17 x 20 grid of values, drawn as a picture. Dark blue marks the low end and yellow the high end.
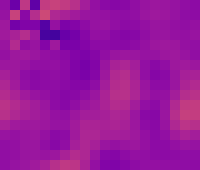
Calmest part: top right. Average level on the scale: 30%. Histogram: heavy tails on both sides. Grain: blotchy. Roughest part: top left. Odd patch: rougher, in the top left.
